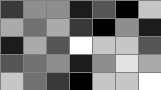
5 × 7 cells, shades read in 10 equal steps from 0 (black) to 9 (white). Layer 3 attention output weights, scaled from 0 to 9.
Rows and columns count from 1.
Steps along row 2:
down up down down up down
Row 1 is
2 5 5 1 3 0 7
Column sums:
19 23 21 13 22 27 26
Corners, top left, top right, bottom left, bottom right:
2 7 7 9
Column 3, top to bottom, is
5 6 3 5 2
